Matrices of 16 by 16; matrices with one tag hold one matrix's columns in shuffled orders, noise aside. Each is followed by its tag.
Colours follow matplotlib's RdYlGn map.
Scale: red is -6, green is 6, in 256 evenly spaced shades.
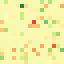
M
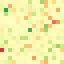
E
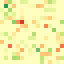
M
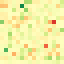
M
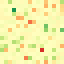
E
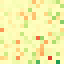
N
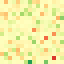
N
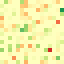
E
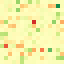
M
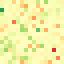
E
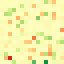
N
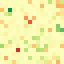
E
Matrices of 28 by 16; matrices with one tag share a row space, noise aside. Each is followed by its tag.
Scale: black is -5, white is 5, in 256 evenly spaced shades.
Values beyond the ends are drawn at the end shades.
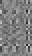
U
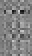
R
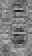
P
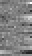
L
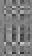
R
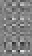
R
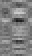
P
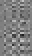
R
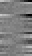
L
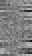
L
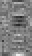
P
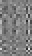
U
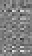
R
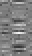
P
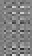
R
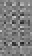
R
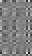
U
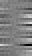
L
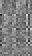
U
